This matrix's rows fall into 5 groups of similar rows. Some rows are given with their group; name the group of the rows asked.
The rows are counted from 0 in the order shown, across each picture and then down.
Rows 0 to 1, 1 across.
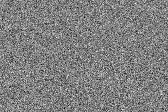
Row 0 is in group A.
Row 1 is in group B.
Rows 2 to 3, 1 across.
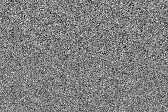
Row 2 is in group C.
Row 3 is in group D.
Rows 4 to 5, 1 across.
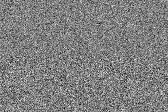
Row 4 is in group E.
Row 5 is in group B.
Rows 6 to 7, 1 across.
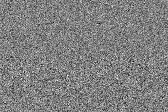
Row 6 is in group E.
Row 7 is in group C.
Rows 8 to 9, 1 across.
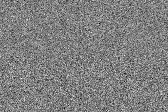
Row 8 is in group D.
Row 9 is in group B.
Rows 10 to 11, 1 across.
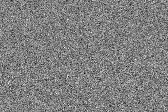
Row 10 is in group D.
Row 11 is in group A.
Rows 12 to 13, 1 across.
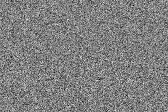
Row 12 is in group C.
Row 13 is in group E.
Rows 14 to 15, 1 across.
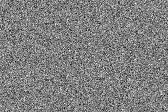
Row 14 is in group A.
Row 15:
B
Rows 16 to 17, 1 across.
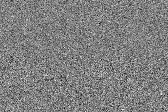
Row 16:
D
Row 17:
B
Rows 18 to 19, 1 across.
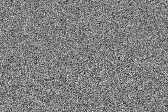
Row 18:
D
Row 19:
A
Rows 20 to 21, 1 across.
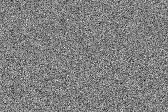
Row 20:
D
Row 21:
C
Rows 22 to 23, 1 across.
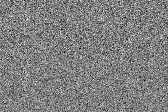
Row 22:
B
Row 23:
C
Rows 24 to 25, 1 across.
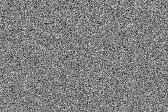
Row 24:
A
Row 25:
D
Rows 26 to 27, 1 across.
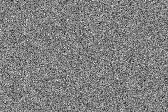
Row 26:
D
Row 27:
C
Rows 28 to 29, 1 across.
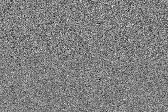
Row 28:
E
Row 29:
D
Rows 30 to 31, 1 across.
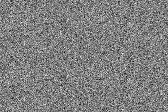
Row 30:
B
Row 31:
B
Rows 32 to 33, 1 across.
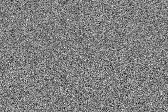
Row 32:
D
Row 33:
B
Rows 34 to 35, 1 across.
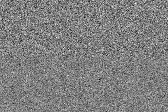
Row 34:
A
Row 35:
D
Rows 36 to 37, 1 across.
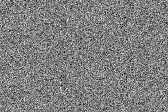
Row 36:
B
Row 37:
B
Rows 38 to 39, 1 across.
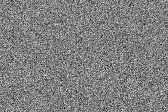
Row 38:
C
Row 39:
B
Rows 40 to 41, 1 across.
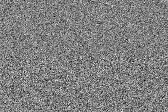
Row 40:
E
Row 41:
C
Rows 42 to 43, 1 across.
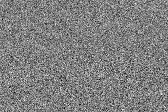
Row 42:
A
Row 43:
B
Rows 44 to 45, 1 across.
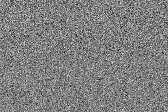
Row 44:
B
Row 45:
E
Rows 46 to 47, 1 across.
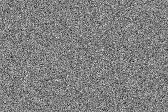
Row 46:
A
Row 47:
C
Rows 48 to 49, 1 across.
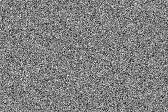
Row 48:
A
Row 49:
C
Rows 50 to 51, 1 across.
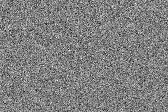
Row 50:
A
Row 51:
C
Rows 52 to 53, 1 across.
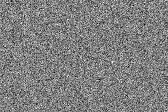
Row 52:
C
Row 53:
E
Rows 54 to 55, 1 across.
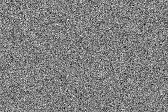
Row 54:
C
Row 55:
B
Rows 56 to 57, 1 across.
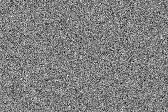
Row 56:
B
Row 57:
C
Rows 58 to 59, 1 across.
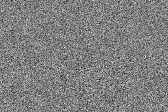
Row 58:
D
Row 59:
D
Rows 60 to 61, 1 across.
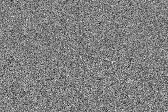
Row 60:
D
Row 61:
E
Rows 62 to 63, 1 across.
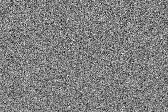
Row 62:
B
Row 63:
C
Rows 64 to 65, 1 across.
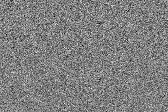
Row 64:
E
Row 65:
D
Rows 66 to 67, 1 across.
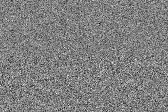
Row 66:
D
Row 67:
A
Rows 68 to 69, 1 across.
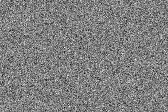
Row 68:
B
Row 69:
A
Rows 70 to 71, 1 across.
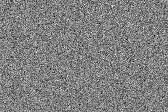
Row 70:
E
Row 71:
C
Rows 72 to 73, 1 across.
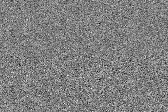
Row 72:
D
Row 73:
D
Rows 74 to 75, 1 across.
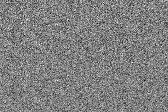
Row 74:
C
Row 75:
C
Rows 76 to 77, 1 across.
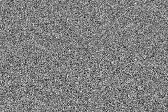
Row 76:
A
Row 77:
A
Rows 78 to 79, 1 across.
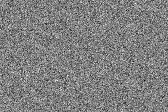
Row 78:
A
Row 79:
C
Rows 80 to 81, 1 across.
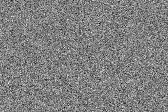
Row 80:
D
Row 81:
A
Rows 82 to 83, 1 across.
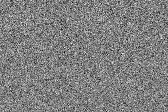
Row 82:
B
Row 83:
A
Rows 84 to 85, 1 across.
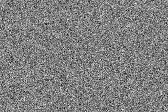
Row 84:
A
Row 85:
B
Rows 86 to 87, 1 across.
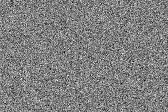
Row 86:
B
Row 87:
C
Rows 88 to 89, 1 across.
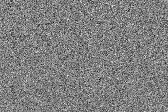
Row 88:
E
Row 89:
D
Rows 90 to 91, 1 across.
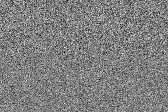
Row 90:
B
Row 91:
D
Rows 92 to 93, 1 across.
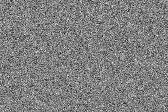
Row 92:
E
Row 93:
A
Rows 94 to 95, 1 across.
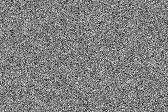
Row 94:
D
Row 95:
A
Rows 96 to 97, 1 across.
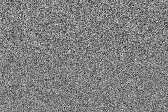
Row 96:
C
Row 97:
A
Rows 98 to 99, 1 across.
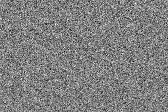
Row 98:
A
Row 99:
C
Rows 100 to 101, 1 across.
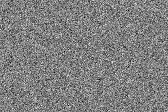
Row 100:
A
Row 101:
E
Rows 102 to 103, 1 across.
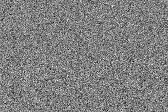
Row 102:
E
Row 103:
C
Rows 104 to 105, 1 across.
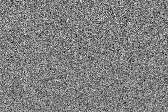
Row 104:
B
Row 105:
C
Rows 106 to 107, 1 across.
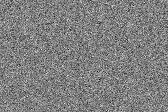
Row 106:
E
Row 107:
D
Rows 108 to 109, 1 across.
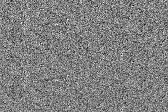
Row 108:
C
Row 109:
C
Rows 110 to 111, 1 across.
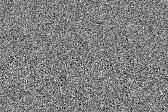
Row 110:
E
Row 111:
B
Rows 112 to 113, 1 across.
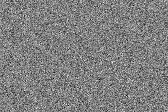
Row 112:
C
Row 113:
E
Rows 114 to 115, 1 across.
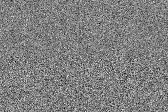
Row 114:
D
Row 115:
B
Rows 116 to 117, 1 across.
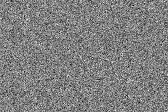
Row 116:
C
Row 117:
E
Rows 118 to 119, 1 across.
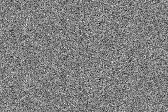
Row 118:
D
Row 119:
D
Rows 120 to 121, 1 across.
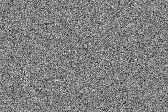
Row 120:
A
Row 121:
C
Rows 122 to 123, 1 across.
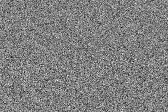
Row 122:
A
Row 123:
C
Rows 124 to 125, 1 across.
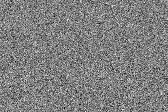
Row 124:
E
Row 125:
B
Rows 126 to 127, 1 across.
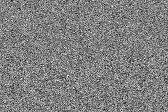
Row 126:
D
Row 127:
C
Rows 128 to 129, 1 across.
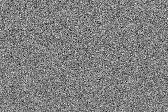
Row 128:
A
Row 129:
D
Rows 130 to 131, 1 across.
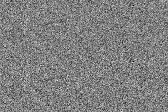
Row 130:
C
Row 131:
C
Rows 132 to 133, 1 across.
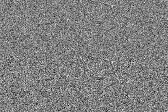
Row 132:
E
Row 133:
E
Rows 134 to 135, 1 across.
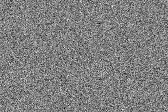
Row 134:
E
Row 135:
B
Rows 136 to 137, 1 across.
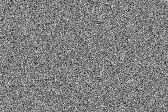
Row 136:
E
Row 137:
A
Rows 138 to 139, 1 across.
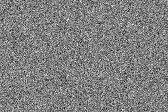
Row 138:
E
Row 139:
B
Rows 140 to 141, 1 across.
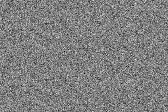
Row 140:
A
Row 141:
A
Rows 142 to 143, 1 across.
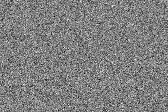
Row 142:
E
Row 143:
A
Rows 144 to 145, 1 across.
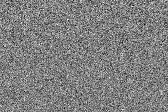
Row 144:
C
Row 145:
B
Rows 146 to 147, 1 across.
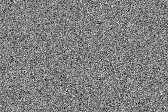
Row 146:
E
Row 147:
B
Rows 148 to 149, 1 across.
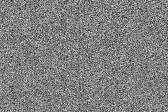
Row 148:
D
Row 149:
D
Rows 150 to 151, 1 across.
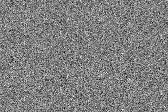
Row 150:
B
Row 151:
B
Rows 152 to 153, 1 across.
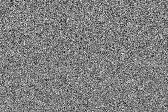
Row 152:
B
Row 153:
A
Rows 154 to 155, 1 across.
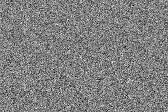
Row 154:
C
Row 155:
E
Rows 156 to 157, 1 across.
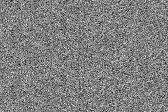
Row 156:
D
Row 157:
D
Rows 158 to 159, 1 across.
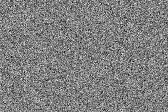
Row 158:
B
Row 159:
C
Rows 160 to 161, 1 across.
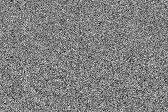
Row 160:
D
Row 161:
C
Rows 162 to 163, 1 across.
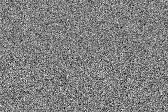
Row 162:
C
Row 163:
B
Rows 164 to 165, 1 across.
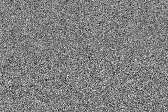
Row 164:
D
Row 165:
A
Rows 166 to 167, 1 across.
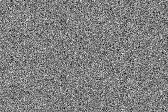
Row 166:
B
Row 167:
B
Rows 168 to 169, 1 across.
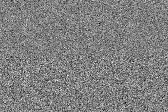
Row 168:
D
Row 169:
C
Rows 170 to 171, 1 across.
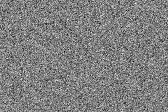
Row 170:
A
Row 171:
C
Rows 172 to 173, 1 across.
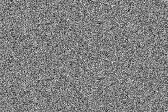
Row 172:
E
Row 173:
E
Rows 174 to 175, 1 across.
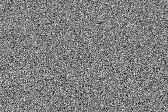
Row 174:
E
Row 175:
B
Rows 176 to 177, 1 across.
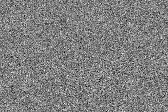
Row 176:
B
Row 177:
D
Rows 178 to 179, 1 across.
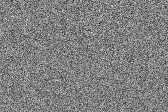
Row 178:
D
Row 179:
C
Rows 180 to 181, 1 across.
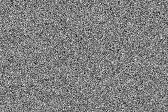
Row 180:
B
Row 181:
A
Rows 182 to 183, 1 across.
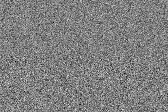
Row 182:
E
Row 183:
B
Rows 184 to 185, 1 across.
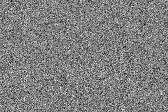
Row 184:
C
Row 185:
B
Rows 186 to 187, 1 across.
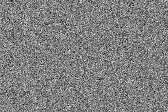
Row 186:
C
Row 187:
E
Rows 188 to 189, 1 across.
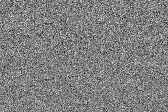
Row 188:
B
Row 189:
A
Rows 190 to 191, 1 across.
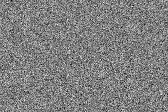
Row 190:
C
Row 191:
B
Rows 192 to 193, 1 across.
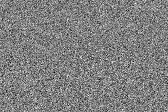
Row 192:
A
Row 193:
E
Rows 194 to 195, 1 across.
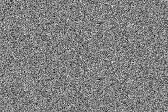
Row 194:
E
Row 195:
E
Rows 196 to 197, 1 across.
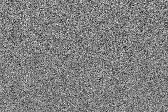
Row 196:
C
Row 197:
D
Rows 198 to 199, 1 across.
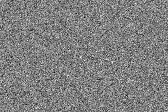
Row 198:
A
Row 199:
E
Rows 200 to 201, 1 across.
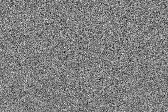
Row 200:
B
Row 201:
D
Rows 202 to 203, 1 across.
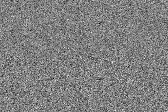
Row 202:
D
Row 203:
E
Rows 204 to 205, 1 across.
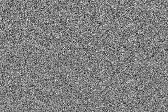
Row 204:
A
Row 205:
A
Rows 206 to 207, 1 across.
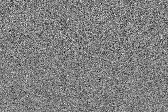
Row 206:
B
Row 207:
D
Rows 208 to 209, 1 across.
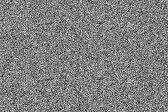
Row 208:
E
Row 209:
E
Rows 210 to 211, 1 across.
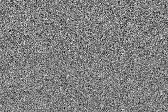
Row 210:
B
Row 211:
B
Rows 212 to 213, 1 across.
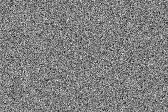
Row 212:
B
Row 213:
C
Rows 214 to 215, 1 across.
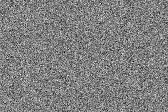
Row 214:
B
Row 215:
C
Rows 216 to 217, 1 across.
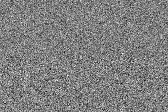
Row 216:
B
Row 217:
C
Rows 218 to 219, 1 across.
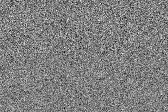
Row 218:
B
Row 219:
B
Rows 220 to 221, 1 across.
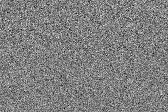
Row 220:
A
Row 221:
B
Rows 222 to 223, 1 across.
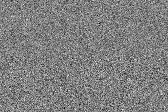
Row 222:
D
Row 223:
B
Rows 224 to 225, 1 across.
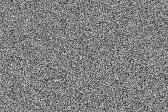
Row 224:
D
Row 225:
C
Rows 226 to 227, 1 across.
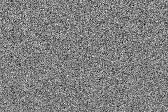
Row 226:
C
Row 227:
D
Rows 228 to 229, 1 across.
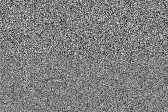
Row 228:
B
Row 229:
C
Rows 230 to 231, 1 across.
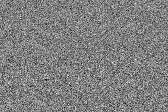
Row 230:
A
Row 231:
A
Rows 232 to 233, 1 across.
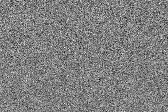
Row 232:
B
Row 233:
D
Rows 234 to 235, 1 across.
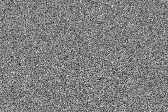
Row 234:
E
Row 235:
D
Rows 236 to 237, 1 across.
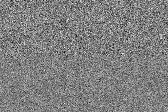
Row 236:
B
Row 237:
D
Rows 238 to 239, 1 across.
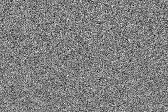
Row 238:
E
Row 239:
D
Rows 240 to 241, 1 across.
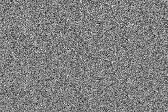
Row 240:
E
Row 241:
E
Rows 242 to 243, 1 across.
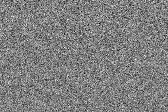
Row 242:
D
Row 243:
A
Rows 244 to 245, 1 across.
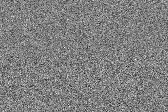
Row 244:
D
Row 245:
A
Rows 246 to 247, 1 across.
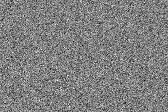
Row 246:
E
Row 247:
C
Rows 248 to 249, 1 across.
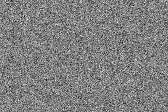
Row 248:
C
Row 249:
A
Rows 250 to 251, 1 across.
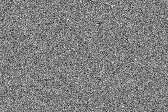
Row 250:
E
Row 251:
A
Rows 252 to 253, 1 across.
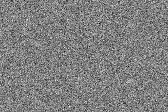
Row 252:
D
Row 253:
A
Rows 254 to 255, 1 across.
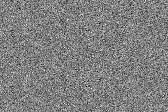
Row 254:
D
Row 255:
D
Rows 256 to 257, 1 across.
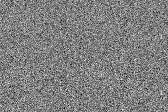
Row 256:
B
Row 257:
B
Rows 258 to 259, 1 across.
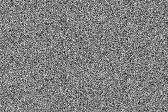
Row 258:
B
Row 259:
B
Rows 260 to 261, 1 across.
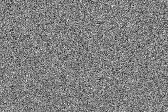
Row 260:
E
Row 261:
D
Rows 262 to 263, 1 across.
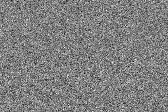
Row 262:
D
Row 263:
A
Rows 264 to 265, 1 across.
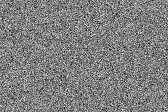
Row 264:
A
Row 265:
B
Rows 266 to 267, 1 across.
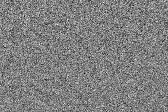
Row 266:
C
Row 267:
A
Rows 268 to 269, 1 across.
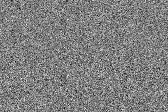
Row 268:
D
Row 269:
B
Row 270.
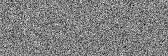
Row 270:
C
